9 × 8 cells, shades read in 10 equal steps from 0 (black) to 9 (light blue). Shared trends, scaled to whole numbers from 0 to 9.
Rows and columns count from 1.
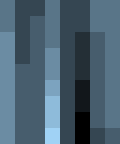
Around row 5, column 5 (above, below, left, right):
3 3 6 2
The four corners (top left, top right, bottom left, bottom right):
5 5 6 4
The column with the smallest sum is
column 6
